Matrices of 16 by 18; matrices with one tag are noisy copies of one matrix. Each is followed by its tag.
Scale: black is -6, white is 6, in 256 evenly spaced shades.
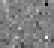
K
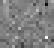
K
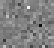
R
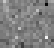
K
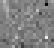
K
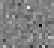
R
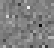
R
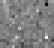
K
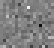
R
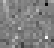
K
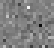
R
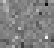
K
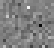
R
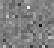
R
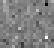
K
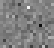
R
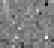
K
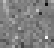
K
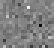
R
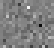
R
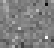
K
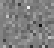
R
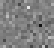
R
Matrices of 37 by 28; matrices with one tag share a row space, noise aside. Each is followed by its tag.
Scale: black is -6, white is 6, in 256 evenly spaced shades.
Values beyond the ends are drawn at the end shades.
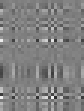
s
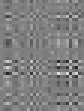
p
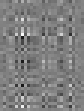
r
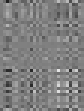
p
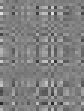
s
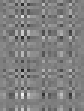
r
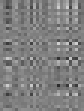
p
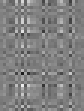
r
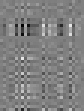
r
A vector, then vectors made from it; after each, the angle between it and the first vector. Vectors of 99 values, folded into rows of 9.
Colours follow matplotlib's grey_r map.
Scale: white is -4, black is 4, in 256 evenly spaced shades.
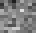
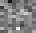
partly aligned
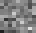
orthogonal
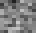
nearly parallel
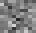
partly opposed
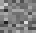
orthogonal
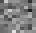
orthogonal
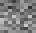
partly aligned
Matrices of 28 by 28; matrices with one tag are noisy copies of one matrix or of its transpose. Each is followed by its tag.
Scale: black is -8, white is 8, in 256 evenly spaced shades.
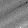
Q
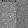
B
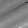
Q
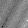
Q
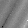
Q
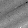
Q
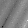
Q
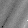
Q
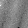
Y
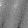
Y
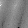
Y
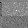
B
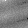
Y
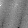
Y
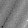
Q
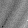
Q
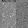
B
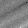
Q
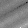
Q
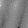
Y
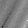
Q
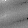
Y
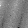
Y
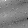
Y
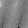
Y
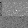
B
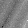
Q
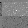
B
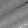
Q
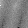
Y
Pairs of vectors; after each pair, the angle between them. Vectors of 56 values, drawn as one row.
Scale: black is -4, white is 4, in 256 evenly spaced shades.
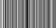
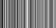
nearly opposite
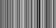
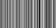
nearly parallel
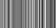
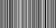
partly opposed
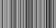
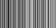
partly opposed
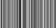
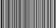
partly aligned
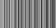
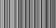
nearly parallel
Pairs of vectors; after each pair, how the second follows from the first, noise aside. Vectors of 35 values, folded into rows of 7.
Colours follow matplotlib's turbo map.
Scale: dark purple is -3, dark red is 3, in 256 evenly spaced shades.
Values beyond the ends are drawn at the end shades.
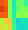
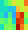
wrapped around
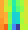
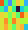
shuffled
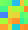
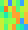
shuffled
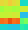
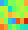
wrapped around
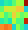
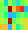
wrapped around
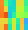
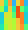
wrapped around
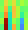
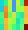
wrapped around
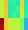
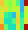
wrapped around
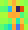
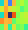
wrapped around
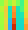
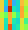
wrapped around
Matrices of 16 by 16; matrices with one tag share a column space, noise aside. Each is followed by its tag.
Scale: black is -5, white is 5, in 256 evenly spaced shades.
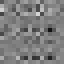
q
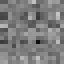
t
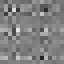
q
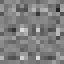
q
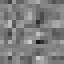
t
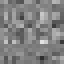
t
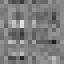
t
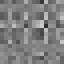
t
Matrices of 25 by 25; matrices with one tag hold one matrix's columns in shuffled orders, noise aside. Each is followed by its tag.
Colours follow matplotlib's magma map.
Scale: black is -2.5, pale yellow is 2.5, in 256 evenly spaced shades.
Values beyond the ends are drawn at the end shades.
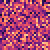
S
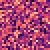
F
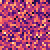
S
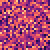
F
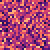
F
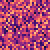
F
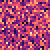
F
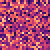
S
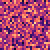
F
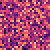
F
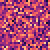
F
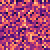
S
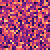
F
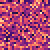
S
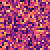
F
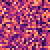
F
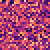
S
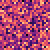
F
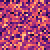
S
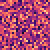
F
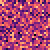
S
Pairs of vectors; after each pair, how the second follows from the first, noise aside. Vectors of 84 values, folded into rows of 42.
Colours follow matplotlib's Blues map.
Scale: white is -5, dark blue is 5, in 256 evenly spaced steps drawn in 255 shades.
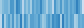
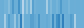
partly zeroed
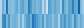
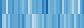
negated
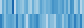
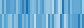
shuffled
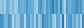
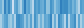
shuffled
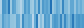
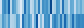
scaled up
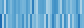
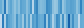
negated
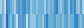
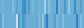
partly zeroed
